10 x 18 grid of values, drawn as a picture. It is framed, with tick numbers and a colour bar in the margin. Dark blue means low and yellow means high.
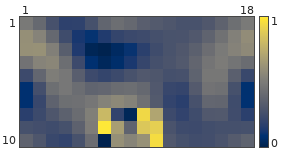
There is no overall slope. Most values sit low, with a long tail of high ones. An odd patch, rougher than its surroundings, sits in the bottom middle. Values change most from cell to cell in the bottom middle. The bottom right is the smoothest part. The bottom middle is the ninth with the highest average.
